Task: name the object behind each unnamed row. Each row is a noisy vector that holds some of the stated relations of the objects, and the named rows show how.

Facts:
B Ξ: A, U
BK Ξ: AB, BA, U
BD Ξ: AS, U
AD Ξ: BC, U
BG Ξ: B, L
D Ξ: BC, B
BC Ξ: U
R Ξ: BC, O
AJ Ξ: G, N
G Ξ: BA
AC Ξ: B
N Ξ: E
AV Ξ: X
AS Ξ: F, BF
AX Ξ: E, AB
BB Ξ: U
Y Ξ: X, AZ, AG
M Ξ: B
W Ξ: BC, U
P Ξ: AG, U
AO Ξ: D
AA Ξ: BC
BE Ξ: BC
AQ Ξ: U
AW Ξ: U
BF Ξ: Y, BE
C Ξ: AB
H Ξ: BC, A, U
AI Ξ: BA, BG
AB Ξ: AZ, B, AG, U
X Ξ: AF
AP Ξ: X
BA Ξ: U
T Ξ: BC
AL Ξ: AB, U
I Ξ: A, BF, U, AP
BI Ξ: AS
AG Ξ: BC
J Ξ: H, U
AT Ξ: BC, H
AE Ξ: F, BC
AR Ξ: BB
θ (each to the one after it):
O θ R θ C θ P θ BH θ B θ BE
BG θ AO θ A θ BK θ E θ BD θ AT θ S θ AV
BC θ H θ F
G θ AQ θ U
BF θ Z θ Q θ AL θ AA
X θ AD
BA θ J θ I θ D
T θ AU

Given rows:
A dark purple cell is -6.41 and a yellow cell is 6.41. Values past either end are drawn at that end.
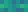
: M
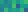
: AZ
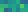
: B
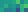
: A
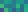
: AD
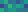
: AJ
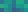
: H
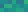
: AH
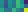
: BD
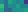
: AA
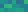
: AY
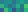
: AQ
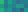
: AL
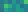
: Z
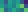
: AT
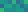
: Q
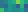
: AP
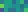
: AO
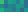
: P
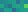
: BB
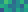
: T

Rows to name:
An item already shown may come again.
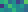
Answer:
N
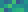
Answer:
BH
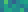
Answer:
G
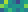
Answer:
BG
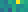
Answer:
F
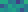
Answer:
AX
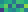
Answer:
BC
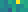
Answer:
F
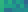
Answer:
D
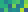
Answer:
U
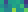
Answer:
BE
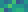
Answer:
BH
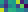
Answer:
AV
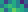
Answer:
S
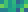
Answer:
L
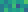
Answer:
AZ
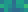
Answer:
H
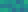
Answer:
C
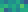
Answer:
B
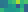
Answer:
AF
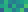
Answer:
BA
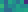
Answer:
AA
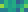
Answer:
L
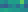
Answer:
Y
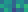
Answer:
J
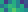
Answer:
S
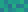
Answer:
AG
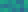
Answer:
C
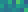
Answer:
AE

